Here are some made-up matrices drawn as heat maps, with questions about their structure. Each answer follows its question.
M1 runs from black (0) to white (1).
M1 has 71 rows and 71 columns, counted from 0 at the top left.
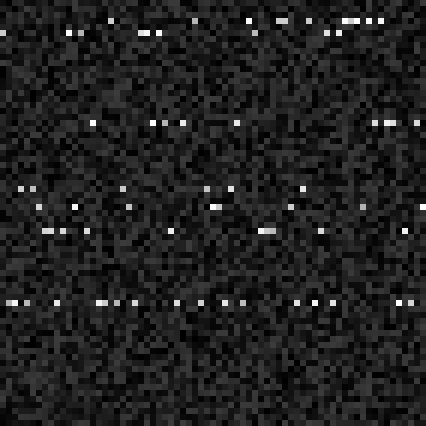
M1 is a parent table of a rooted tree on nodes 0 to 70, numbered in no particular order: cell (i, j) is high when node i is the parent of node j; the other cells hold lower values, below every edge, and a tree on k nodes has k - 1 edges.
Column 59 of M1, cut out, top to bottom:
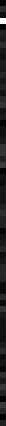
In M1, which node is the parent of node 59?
3
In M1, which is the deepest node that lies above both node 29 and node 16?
50
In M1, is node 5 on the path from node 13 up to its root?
yes
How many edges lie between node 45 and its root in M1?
2
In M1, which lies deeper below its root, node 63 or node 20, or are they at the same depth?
node 63
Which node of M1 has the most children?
50
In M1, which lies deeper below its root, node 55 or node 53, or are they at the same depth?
the same depth
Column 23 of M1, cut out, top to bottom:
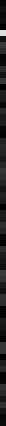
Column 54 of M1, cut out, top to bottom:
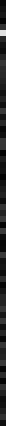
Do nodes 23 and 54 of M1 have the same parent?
yes
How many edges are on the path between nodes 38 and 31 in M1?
1
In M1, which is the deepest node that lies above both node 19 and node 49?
50
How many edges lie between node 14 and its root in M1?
2
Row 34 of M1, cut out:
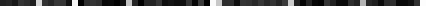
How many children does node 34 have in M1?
8
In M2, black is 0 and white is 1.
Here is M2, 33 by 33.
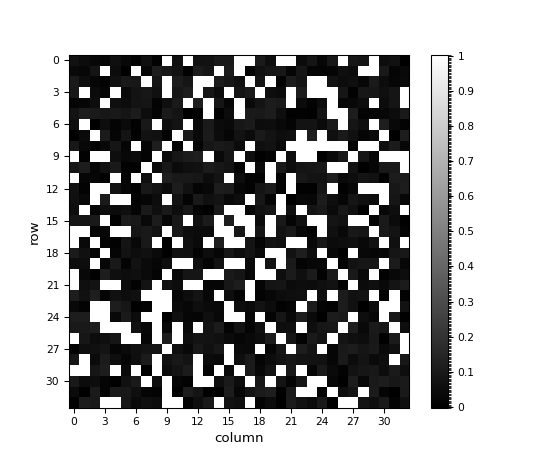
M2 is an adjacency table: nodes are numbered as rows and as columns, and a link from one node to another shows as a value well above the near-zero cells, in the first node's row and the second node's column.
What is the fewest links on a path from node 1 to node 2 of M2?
3
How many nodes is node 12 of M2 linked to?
7
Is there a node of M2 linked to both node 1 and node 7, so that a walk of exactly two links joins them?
no
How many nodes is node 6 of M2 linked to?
5
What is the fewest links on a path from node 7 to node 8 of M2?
2
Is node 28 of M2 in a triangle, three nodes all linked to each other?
no
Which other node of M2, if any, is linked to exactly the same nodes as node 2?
node 30
